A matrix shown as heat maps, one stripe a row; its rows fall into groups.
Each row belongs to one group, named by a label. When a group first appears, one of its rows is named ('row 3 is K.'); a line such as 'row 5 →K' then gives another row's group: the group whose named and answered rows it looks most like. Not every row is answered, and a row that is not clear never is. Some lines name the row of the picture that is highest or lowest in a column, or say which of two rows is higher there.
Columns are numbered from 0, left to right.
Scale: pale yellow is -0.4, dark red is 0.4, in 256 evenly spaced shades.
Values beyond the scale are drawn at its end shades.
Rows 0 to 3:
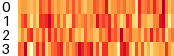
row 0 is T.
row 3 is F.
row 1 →T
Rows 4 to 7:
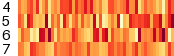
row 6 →T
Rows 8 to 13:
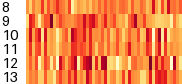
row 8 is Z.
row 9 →F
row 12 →F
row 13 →F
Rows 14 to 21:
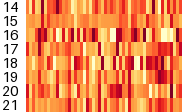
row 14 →Z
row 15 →T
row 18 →T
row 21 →F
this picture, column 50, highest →16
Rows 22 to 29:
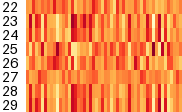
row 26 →T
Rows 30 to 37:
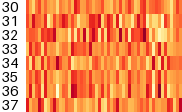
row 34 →Z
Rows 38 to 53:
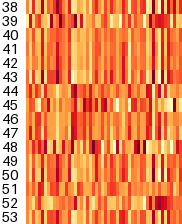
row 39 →F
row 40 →Z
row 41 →Z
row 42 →Z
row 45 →F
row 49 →Z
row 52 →F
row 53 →Z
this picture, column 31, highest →53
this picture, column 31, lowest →39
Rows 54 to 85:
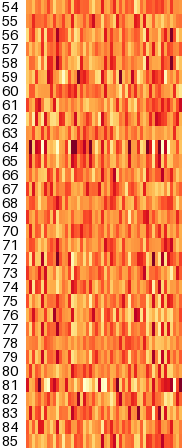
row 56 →T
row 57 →Z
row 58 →T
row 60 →F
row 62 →F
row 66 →T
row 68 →T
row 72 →Z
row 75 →Z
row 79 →Z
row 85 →T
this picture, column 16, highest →64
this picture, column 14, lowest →64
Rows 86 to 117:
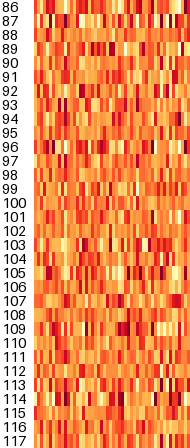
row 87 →Z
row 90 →Z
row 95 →Z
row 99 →F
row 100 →F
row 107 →T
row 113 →Z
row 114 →T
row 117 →Z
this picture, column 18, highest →114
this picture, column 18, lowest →96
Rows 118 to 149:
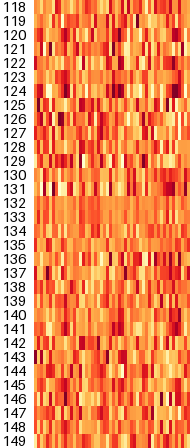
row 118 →T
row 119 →F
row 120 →T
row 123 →T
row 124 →T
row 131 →F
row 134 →F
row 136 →T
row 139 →Z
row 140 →T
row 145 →T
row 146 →Z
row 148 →Z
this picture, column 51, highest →137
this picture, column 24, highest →143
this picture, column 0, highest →143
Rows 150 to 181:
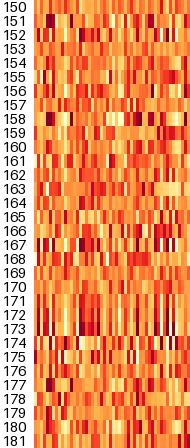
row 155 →F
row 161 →F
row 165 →Z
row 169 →Z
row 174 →Z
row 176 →Z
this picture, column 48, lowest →156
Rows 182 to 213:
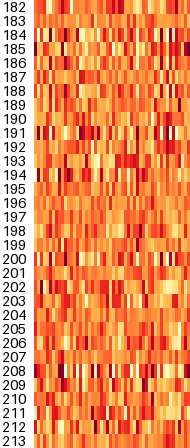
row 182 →T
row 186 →Z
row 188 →Z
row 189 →T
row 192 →F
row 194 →F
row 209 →T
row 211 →F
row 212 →F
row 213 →F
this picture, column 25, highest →208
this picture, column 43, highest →206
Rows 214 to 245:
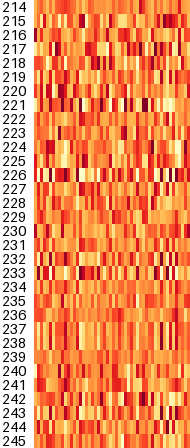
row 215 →F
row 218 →F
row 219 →Z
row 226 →Z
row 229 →T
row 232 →Z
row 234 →Z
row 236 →T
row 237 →Z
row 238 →Z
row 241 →T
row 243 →Z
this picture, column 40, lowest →226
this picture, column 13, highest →220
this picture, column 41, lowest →221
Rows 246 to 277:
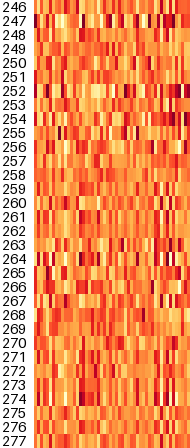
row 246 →Z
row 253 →Z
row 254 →F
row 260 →Z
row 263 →T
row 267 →Z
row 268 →F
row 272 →F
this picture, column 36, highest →268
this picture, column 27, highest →250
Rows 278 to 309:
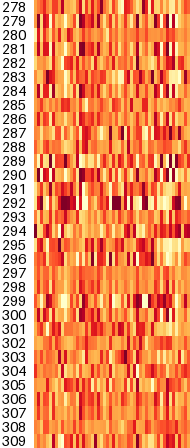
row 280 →F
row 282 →F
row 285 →T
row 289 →Z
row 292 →T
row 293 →Z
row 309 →F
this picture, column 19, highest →296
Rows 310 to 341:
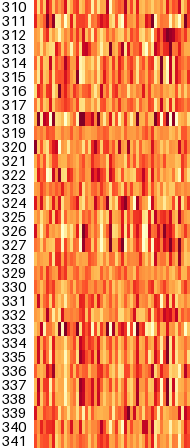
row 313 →T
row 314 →Z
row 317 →Z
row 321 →F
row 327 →T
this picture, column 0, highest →320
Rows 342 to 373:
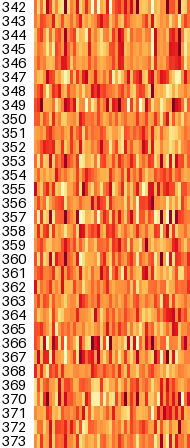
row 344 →T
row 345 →T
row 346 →T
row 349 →T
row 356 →F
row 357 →Z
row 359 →T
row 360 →Z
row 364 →F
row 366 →F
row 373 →Z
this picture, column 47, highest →357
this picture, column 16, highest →355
